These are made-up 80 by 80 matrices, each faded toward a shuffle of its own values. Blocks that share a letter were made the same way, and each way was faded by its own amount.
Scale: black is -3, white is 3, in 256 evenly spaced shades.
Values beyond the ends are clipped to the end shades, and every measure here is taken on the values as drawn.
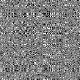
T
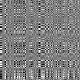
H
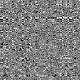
T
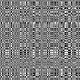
H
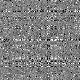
T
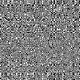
T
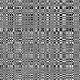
H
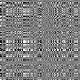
H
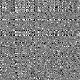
T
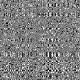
T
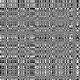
H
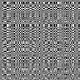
H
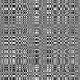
H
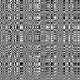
H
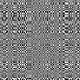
H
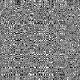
T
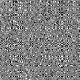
T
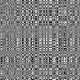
H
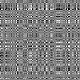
H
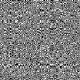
T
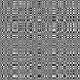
H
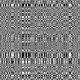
H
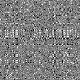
T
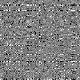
T
